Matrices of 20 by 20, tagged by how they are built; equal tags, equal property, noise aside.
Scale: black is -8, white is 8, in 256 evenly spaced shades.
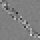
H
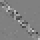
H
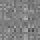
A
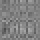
A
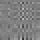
A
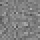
A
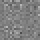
A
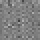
A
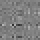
A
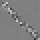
H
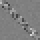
H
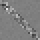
H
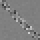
H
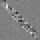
H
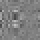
A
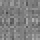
A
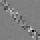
H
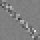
H
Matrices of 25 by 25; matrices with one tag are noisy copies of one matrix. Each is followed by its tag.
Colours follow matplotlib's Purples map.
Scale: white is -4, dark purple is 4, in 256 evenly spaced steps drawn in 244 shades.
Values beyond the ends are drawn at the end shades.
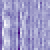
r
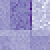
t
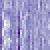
r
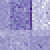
t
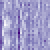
r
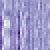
r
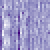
r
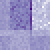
t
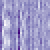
r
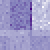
t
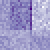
t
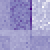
t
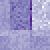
t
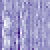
r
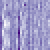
r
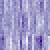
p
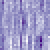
p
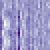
r
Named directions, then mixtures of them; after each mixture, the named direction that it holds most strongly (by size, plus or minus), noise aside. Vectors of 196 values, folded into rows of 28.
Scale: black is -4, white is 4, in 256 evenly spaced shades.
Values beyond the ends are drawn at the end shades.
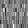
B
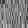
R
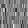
B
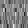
B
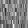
B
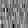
B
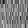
R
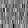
B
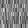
B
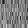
R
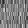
R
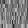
R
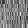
R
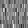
B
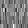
B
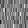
B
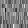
B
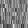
B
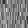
R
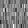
B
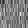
R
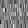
B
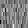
B
